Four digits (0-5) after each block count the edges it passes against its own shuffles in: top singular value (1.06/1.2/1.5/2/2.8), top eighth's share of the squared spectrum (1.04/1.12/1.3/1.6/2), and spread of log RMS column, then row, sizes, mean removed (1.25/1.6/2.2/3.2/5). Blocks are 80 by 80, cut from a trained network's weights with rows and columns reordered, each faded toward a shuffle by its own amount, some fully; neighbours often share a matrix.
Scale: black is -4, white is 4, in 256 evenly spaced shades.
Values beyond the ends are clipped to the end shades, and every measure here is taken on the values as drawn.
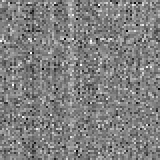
3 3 1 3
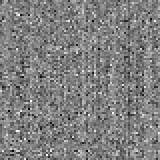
3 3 1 2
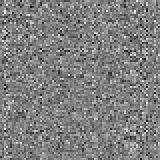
3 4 3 2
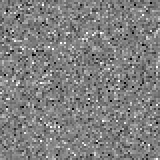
0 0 0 0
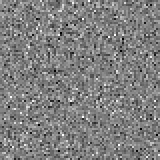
3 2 1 1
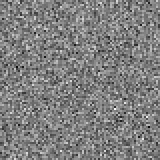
1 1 0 0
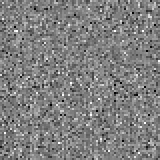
1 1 0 1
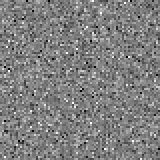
0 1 0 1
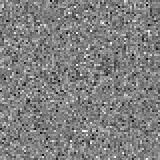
0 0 0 0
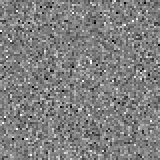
0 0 0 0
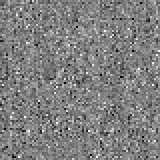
2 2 0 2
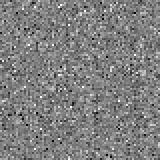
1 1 0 1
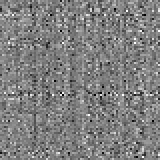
3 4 2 3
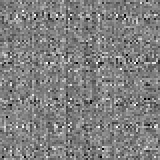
3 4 2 3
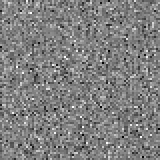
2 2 0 1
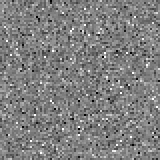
1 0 0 0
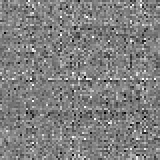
3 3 3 1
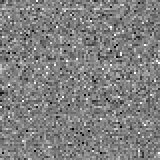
2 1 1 0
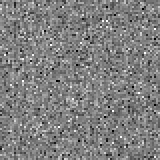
1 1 0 0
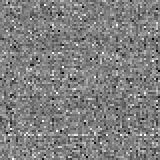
2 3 2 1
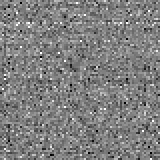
2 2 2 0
